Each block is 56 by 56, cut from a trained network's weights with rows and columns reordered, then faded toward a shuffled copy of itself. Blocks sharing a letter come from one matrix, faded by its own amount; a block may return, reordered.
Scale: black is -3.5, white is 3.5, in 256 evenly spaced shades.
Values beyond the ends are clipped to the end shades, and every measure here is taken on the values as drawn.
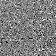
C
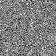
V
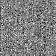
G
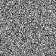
V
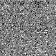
C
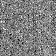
G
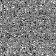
C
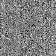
G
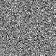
V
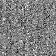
G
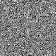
V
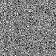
V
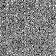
G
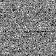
C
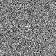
V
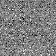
C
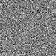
V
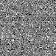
C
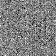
G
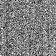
G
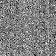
G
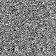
V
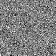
V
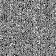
G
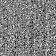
G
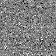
C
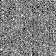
G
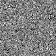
V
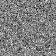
V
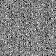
G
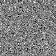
V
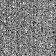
G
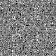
C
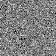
V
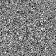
V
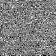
C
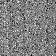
G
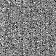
G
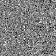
V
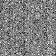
G
